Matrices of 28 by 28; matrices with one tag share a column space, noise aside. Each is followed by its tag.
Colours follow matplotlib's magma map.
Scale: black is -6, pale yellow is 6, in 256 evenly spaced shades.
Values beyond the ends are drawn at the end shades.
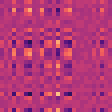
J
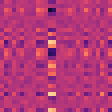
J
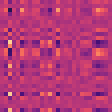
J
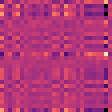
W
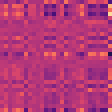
W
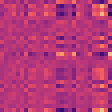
W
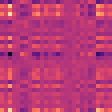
W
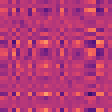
J
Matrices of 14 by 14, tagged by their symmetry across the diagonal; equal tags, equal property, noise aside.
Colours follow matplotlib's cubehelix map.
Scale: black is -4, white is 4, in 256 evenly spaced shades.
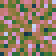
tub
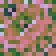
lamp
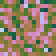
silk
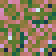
lamp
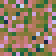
tub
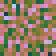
tub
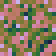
lamp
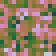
tub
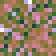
lamp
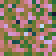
silk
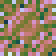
lamp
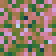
tub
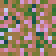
silk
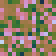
tub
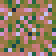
tub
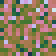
silk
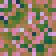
lamp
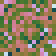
lamp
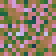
tub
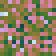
silk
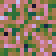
lamp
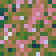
silk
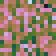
silk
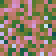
silk
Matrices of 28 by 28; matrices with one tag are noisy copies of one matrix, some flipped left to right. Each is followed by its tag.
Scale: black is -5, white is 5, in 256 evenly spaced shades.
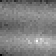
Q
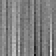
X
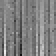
X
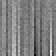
X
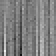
X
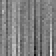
X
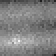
Q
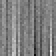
X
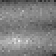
Q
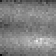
Q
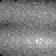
Q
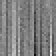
X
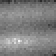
Q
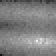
Q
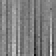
X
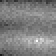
Q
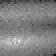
Q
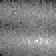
Q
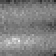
Q
